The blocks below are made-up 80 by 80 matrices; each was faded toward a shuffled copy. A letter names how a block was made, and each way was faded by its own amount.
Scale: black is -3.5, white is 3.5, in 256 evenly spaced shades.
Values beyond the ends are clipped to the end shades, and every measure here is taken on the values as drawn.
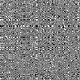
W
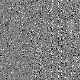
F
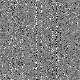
F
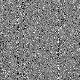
F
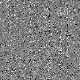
F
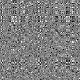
W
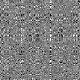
W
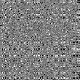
W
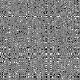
W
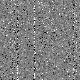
F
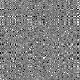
W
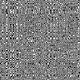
W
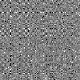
W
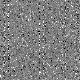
F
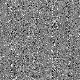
F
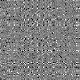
W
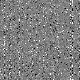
F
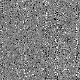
F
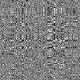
W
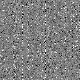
F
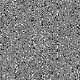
F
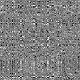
W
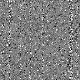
F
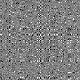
W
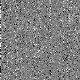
F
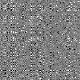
W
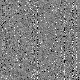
F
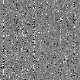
F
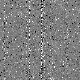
F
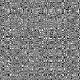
W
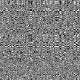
W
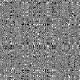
W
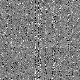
F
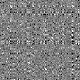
W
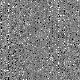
F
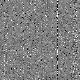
F
